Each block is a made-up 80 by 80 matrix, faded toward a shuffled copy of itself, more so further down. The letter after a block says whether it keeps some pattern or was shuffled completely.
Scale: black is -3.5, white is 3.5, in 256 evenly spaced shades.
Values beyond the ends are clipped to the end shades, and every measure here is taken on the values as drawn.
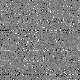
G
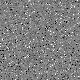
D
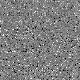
G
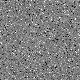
D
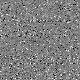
G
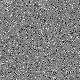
D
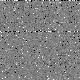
G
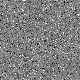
D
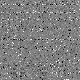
G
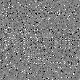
G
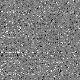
G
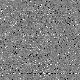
G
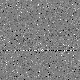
G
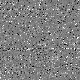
G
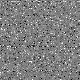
G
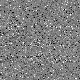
G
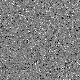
D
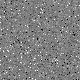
D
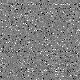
G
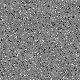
D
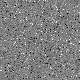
D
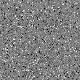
G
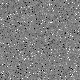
D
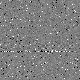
G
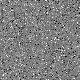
D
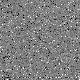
G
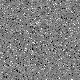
G
